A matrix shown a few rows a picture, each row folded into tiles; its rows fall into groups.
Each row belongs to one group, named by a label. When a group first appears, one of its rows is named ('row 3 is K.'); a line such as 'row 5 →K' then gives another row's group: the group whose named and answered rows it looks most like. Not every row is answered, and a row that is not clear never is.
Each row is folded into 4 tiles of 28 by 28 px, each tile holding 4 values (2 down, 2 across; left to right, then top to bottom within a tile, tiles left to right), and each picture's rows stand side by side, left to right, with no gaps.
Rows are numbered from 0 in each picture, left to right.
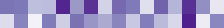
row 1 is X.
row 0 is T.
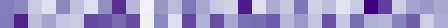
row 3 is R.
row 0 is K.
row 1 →X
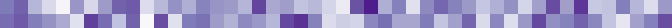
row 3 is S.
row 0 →K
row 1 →T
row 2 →R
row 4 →T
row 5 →K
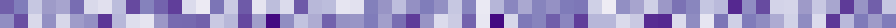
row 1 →S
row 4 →T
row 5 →K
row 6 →T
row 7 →T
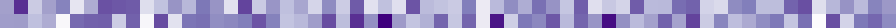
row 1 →T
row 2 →K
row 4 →T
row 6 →K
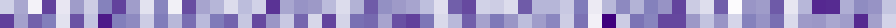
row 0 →X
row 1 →X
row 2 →X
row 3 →R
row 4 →K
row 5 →T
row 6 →X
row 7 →R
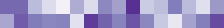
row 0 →K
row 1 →K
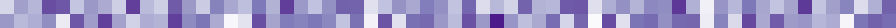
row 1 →S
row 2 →S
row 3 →T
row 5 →T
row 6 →X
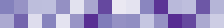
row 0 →T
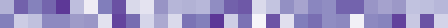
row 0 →S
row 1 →X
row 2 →T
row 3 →S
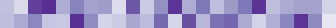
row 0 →R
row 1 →T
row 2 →R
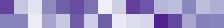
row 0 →X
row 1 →S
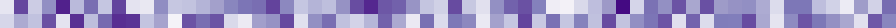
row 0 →T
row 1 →X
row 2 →S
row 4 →X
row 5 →T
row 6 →R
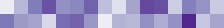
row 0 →R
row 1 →R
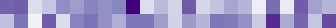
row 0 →T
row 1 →K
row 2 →X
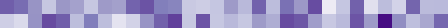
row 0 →S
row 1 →S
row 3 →K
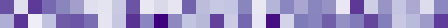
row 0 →R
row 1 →K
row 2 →T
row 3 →K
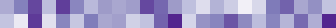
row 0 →S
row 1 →S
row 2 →X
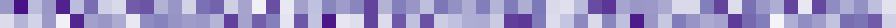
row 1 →S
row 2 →X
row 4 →R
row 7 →R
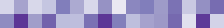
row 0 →K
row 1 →S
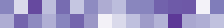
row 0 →R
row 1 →S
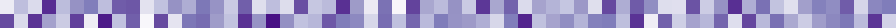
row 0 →X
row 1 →T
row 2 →K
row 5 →X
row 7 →S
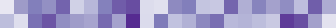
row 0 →S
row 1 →K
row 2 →R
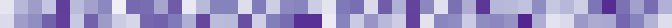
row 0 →S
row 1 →S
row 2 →R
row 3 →X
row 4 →R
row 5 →R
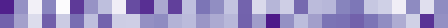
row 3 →K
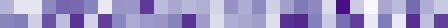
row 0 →X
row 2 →R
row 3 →X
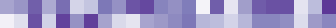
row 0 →S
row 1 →S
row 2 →S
